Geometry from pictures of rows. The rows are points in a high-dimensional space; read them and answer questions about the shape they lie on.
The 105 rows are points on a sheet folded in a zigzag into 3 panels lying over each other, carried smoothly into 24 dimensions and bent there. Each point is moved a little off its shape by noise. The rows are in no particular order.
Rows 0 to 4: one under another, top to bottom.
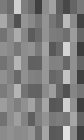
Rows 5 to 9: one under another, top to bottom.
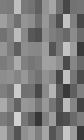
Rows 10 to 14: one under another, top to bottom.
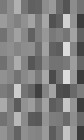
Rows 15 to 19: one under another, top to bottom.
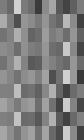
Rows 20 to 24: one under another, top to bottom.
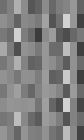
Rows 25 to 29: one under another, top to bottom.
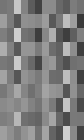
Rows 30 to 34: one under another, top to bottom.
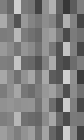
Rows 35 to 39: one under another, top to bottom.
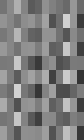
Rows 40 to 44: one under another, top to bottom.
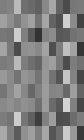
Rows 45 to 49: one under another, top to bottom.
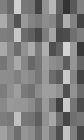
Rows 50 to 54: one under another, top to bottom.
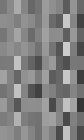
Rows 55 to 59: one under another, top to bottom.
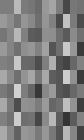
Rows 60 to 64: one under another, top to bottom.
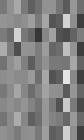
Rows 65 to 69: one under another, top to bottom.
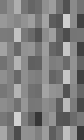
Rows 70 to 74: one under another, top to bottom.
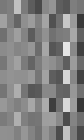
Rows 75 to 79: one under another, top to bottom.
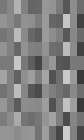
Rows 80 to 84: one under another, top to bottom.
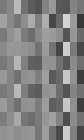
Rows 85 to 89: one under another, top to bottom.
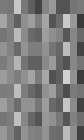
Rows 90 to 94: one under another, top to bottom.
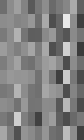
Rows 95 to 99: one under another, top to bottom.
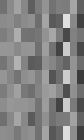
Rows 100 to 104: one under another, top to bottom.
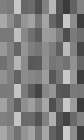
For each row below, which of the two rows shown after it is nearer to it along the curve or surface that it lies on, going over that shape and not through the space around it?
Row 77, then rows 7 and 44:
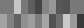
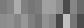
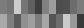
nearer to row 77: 44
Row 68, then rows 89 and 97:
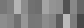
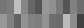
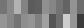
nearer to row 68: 89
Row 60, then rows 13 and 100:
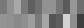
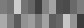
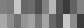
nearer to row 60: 100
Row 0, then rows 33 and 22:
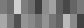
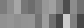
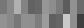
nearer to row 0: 22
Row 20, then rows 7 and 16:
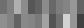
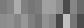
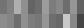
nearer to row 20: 16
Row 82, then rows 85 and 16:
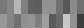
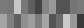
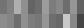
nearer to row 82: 85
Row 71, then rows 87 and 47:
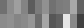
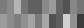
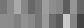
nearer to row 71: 47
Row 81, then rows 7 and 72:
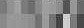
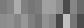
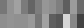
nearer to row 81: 72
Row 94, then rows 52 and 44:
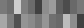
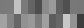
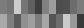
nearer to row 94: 44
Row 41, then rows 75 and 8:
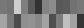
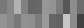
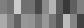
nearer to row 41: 8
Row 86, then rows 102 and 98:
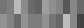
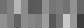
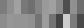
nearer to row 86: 102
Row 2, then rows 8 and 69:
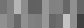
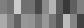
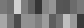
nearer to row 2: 69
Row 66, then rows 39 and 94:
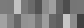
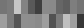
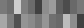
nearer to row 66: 94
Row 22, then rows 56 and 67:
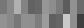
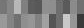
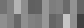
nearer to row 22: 56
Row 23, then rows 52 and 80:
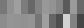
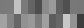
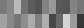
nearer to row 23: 80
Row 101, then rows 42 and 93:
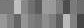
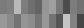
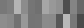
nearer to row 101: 93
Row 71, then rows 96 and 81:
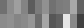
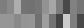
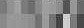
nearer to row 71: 81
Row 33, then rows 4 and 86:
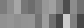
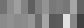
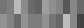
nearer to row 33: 4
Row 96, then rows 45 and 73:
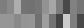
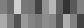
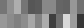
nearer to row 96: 73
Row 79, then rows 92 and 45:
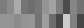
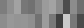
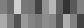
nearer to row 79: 92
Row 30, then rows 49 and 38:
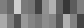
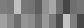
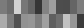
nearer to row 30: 38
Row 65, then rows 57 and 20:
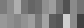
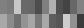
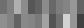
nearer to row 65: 57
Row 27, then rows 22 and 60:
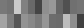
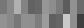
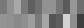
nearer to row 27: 22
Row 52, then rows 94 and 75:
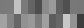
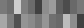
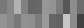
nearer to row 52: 75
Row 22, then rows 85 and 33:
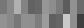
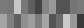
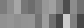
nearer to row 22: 85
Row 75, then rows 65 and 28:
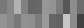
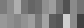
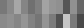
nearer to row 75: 28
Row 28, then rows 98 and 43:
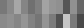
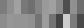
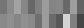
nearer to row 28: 43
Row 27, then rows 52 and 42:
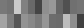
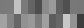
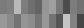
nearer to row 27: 52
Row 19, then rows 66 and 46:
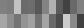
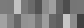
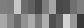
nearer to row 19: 46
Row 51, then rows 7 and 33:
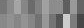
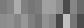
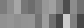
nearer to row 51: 7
